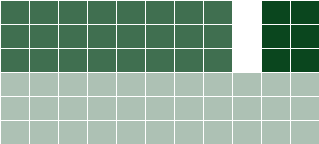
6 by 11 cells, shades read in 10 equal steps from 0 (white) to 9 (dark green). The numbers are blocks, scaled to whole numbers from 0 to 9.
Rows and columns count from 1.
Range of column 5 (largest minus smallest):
4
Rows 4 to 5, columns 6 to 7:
3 3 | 3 3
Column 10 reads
9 9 9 3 3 3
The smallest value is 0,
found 3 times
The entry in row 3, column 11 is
9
